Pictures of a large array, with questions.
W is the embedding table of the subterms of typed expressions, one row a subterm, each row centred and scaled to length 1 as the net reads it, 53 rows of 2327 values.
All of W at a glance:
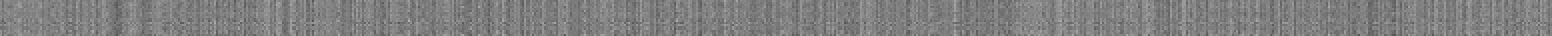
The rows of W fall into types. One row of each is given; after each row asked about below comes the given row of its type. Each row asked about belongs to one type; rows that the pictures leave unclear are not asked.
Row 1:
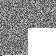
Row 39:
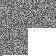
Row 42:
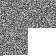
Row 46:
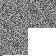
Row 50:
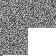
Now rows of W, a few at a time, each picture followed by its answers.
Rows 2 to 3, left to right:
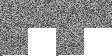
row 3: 46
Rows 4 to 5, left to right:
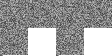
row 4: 50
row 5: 1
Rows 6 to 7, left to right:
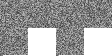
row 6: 42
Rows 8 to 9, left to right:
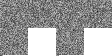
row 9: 42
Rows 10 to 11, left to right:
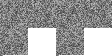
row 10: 1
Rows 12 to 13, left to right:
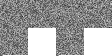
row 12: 46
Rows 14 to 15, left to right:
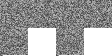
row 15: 1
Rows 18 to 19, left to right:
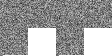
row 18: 1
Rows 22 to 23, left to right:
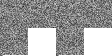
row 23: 46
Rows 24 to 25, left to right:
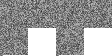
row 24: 39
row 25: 1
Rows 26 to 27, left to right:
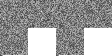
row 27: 46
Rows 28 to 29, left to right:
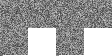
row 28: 46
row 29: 42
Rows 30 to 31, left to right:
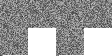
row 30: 46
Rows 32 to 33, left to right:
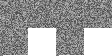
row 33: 50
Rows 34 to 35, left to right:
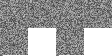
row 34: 50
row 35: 50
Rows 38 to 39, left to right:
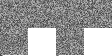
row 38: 1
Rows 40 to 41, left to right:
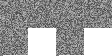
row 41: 50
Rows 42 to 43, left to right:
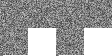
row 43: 50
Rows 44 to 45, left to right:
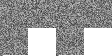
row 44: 39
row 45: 46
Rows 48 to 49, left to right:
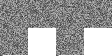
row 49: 1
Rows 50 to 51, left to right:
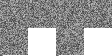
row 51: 1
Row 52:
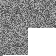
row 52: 46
